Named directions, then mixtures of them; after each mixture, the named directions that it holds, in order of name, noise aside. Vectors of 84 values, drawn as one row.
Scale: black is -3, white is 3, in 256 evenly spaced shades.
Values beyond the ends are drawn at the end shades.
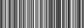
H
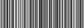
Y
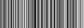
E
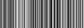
E, H, Y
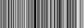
E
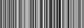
E, H, Y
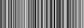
E, H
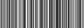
H, Y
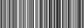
H, Y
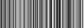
E, H, Y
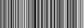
E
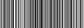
E, Y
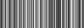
H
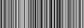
E, H, Y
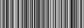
H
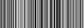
E, H, Y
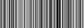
E, H, Y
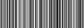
H, Y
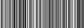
E, H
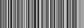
E, Y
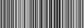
E, H, Y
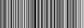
E
